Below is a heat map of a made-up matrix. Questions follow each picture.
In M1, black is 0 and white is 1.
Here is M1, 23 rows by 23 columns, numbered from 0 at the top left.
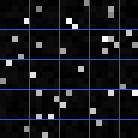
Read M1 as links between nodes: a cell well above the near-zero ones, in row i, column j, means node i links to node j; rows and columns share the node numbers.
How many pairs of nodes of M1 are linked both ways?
2
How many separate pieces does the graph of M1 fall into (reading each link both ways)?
1
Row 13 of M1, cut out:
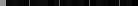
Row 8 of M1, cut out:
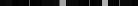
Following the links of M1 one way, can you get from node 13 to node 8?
no
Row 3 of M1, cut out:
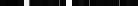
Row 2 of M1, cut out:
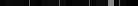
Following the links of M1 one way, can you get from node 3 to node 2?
no
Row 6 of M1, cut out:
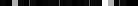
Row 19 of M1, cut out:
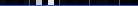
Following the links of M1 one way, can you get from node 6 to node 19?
yes
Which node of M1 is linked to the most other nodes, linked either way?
node 6
